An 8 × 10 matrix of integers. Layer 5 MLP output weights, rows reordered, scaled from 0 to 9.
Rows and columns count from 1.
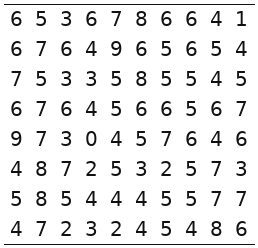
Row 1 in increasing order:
1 3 4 5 6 6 6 6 7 8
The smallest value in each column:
4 5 2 0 2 3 2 4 4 1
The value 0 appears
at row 5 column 4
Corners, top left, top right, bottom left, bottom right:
6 1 4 6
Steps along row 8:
up down up down up up down up down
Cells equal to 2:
4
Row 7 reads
5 8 5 4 4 4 5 5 7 7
